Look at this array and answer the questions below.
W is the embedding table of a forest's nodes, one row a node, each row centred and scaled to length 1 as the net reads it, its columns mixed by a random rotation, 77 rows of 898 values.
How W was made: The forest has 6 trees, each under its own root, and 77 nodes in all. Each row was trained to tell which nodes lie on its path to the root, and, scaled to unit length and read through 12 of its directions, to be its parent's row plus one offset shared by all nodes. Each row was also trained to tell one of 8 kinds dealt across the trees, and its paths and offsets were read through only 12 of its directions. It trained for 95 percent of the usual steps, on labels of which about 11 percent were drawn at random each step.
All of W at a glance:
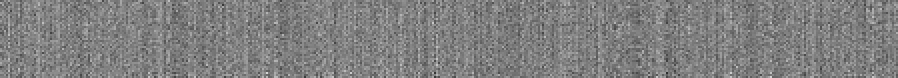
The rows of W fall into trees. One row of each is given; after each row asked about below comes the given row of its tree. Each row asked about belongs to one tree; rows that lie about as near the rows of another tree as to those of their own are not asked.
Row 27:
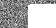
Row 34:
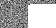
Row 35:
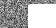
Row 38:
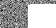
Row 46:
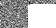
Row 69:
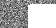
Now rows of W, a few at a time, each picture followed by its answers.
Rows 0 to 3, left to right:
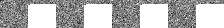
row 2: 69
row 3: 69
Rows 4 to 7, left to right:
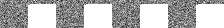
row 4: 27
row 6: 38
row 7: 46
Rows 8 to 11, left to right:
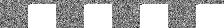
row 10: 27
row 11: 27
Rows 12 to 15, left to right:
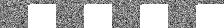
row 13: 35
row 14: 69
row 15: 34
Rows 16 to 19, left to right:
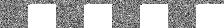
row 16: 27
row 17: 35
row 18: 34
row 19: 27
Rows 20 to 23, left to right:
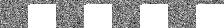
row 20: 34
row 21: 27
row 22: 34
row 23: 38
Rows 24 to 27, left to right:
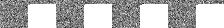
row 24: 46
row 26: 69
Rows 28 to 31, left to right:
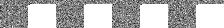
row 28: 27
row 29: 46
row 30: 34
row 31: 38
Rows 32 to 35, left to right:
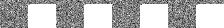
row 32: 38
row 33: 38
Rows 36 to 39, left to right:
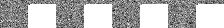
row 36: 69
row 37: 35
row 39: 34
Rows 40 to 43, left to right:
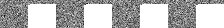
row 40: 27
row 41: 69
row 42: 35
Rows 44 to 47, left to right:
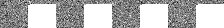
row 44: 69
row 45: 46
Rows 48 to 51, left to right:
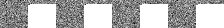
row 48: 35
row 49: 69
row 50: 34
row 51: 69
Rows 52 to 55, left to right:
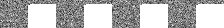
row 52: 69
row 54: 38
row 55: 35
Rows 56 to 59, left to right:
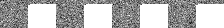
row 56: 35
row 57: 69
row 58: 34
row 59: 34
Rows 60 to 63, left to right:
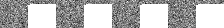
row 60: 34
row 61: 35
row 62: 34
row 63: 69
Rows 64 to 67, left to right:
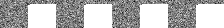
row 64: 34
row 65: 34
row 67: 35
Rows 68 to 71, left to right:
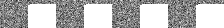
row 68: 27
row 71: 27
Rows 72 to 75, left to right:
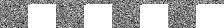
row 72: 35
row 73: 69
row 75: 38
